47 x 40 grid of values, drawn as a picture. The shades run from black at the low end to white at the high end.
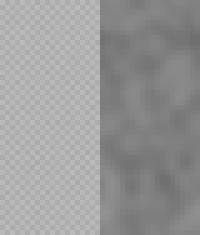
It is made of 1 by 2 panels. Panel 1,1: high, checkered, faint in contrast. Panel 1,2: middling, blotchy, faint in contrast.
